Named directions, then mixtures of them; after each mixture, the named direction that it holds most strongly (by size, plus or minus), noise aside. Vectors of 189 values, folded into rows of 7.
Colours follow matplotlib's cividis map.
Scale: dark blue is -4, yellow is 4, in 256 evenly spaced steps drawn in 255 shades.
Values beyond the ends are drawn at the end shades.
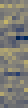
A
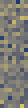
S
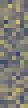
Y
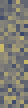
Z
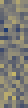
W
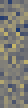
Z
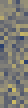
Z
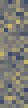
Z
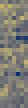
A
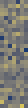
S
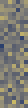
Z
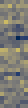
A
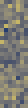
Y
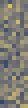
Y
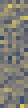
S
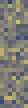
Z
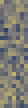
W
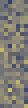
Z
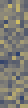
Y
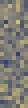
Y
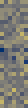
Z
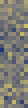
Z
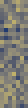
W
